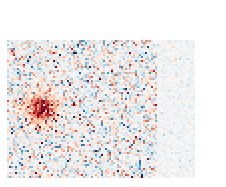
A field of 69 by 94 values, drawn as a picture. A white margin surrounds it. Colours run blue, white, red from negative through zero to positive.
Seam: vertical, 80% of the way across, the right part calmer. Mirror symmetry: none. Bumps: one, in the middle left. Average level on the scale: 50%. Ninth with the highest average: middle left.
